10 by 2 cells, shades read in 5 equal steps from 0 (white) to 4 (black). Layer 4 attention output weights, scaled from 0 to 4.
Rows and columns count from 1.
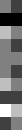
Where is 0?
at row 9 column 1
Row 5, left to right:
2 2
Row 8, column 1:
3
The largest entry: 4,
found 2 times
